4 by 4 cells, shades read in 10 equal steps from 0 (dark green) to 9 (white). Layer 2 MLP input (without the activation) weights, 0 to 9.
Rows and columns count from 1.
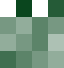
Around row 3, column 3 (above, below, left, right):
3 4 4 6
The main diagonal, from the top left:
9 5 3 5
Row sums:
19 16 18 14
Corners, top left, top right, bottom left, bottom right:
9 1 2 5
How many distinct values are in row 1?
3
